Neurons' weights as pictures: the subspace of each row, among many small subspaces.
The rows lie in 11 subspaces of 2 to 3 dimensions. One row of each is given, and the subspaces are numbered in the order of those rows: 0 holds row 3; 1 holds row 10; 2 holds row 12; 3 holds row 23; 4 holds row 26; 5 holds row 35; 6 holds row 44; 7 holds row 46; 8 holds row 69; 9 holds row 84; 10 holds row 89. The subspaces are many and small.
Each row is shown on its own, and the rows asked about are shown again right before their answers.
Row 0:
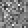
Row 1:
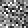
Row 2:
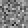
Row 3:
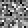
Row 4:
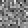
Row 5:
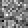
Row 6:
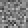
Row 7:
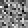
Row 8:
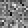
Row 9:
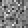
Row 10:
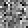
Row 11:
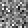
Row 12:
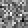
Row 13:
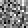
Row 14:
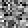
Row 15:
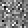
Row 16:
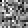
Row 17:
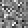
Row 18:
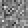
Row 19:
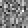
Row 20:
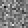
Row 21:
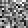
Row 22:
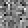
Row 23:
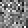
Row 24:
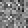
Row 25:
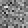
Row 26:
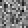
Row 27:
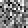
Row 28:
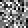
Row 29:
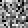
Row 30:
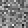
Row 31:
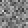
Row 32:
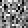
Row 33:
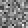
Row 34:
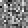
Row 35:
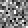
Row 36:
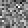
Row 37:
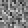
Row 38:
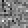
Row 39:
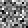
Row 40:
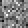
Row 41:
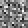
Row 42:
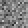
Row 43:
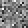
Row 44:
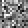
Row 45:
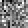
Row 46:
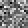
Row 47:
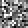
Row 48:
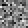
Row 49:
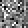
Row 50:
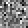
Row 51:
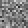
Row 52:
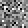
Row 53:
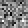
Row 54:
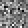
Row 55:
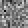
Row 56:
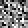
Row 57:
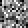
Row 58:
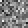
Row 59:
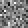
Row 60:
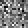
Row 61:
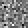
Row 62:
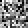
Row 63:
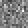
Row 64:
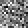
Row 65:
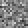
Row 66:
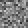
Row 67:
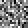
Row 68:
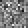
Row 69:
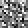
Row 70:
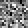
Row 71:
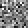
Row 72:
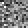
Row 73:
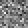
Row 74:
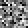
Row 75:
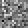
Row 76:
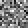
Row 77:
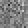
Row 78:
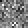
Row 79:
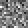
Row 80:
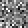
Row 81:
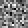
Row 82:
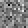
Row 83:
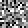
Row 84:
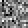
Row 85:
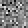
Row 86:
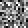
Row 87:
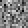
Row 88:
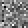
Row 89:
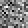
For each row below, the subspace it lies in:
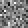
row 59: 9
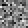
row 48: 4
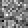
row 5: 1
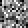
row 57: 1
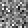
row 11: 7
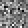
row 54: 7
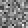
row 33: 5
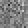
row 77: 3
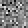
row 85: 5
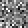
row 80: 7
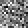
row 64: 10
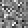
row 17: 2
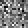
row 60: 8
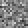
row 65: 4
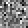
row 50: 1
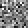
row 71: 5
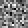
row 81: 0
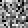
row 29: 9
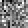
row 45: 9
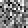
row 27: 3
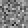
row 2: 2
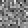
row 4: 7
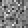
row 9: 4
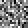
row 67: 7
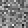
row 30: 5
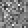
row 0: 2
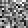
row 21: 10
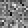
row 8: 0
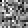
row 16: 9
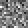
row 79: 5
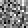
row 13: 3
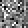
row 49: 2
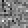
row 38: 9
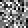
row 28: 3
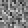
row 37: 7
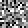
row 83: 7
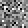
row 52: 8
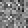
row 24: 3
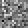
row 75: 6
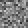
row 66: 2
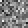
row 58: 9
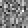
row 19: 4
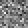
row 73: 5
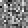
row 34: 6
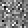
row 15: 8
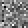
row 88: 0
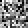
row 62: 9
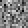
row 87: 6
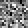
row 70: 0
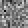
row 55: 9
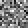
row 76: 7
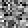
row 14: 1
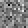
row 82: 3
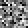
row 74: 4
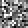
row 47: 6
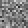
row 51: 10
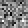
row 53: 2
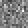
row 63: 6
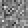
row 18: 4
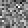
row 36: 10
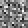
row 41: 8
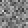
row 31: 9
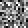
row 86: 3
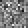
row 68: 2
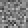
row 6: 2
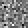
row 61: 0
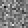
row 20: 0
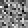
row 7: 8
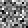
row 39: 5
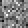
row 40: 1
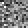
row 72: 0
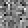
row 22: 1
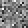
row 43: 5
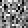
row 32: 6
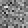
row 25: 10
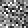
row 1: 10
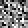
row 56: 8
